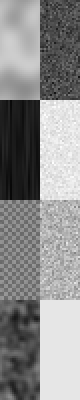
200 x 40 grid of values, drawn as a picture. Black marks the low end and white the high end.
The table splits into 4 rows of 2 panels. Panel 1,1: high, smooth. Panel 1,2: low, fine-grained. Panel 2,1: very low, streaked downward, faint in contrast. Panel 2,2: very high, fine-grained, faint in contrast. Panel 3,1: middling, checkered. Panel 3,2: high, fine-grained. Panel 4,1: low, blotchy. Panel 4,2: very high, flat.
